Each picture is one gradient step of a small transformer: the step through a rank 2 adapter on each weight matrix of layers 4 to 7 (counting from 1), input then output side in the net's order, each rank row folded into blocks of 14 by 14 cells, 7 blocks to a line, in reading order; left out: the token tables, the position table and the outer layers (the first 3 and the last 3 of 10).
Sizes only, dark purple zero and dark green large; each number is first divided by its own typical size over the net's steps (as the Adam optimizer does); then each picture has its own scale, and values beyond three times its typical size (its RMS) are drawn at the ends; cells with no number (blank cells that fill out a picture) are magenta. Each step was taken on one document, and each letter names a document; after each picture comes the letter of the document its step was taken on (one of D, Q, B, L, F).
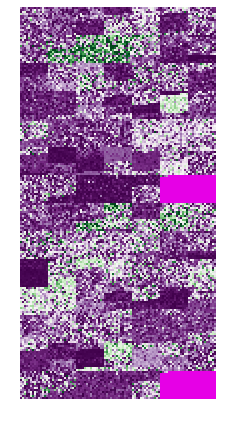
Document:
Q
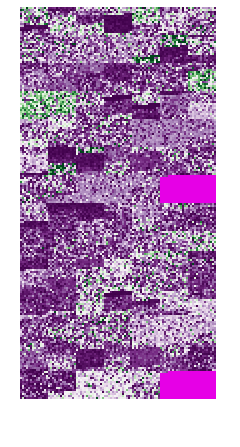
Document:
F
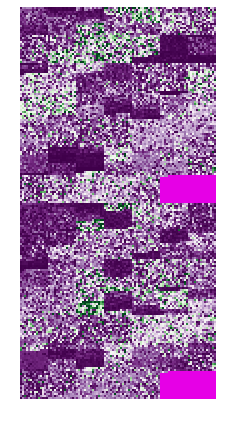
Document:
F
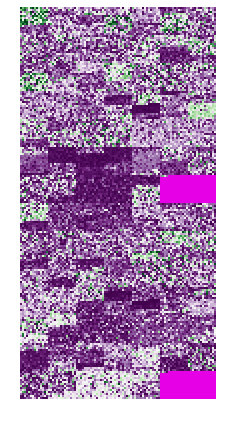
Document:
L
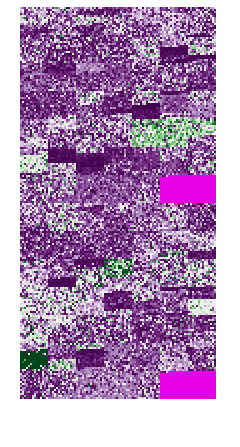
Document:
F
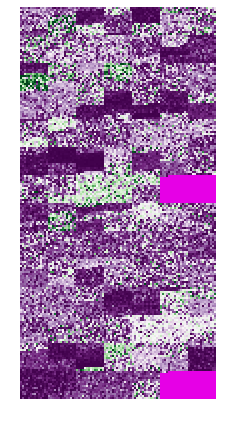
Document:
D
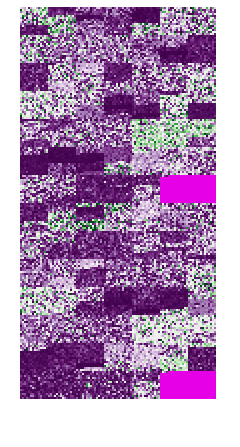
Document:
D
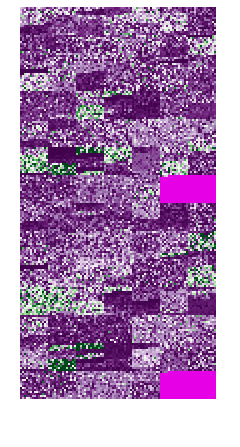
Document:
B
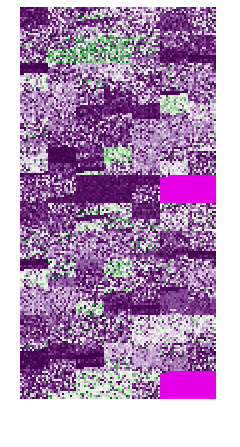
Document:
Q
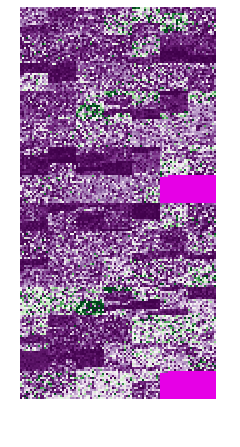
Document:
B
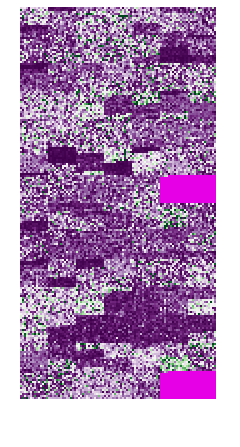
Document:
B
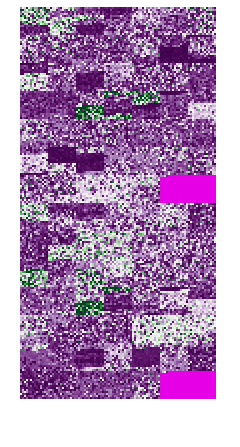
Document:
F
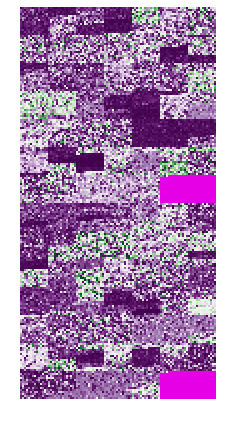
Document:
F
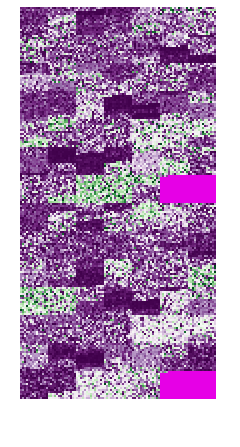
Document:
D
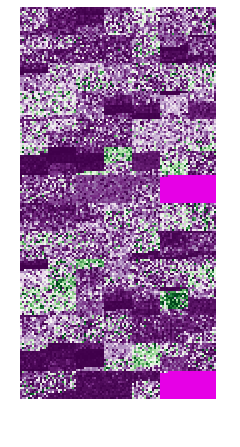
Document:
Q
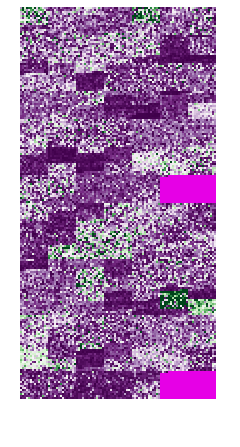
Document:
F
